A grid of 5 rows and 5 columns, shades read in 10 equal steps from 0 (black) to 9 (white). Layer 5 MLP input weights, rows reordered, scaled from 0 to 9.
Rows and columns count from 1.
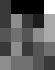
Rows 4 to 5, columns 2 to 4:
5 2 3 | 4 4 3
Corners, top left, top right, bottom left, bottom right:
2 9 5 2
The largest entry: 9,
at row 1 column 5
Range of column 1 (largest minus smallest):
3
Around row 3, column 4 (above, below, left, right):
1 3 3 6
